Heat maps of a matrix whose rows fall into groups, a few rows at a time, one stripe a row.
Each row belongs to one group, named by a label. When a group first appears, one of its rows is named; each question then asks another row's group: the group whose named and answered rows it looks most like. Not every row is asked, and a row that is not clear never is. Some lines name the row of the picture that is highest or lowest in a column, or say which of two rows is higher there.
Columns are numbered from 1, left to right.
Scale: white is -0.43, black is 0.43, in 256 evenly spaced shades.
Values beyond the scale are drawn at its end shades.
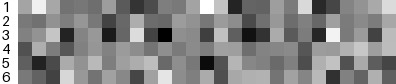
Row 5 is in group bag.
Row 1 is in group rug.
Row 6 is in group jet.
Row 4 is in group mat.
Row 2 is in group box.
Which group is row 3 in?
box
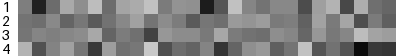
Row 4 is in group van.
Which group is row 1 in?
bag
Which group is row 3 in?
mat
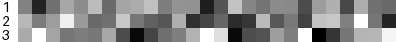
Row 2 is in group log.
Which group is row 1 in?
bag
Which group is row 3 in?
rug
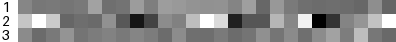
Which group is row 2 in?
rug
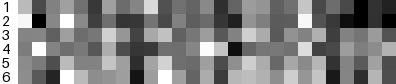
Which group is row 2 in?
van
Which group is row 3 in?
jet
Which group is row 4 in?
rug
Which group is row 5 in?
jet
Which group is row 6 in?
jet
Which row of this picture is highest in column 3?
6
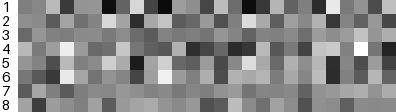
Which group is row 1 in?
box
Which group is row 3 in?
mat
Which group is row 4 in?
log
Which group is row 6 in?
jet
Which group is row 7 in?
mat
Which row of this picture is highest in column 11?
1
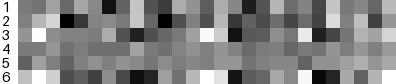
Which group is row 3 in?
rug
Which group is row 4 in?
box
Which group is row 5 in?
mat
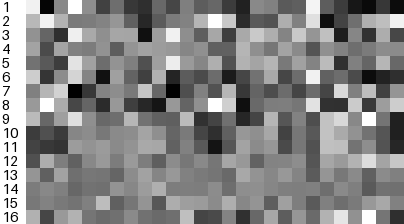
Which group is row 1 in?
van
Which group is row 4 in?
bag
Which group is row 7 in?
box
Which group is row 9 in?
log
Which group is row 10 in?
bag
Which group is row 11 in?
bag
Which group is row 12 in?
mat
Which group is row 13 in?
bag
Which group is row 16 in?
log
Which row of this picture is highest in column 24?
1
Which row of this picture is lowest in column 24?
8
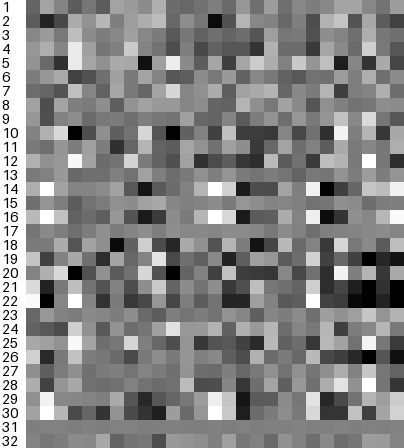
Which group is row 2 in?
bag
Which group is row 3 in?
log
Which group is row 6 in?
box
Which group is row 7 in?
jet
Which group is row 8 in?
bag
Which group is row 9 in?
log
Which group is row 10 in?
box
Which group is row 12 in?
log
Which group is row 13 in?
box
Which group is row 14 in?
rug
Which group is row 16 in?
rug
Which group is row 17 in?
mat
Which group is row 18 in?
box
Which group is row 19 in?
van
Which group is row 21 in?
van
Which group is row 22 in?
van
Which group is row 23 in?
mat
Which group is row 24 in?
jet
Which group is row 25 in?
log
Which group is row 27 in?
log
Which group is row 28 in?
log
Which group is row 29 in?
rug
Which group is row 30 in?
rug
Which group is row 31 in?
mat
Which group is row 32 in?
mat
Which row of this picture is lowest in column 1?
22
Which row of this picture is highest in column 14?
2
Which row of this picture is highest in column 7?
18
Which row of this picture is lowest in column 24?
30
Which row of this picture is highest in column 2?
22
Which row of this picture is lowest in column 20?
5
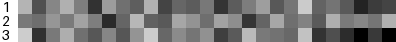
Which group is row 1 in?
van
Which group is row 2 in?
box
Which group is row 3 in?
van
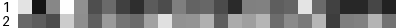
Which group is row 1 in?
van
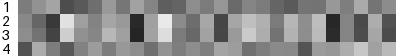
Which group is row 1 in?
box
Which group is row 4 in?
mat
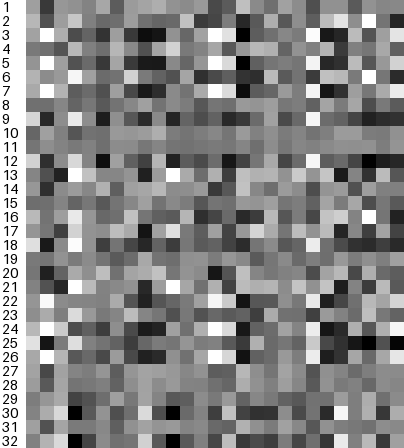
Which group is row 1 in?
bag
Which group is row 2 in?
log
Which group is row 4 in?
jet
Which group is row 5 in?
rug
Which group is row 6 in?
log
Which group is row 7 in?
rug
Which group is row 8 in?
bag
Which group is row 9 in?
van
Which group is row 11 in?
mat
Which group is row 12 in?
van
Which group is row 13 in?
jet
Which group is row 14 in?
bag
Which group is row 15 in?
bag
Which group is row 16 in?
log
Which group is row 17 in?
jet
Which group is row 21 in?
jet
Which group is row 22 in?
rug
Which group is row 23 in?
log
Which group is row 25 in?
van
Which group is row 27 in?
bag
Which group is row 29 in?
box
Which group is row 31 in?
bag
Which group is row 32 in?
box
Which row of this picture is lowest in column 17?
17
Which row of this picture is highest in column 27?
25
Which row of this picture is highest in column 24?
25
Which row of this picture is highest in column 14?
20
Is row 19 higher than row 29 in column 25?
Yes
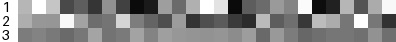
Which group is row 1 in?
rug
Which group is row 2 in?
log
